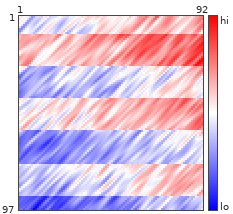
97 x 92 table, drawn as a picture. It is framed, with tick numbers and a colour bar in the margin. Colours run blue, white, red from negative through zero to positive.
Ninth with the lowest average: bottom left. Lone odd cells: none. Ninth with the highest average: top right. Slope: up to the top right. Stripes: horizontal, repeating 3 times.
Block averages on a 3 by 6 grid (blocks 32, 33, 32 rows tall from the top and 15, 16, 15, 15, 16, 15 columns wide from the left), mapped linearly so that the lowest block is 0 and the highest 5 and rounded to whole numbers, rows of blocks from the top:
333455
122334
001123
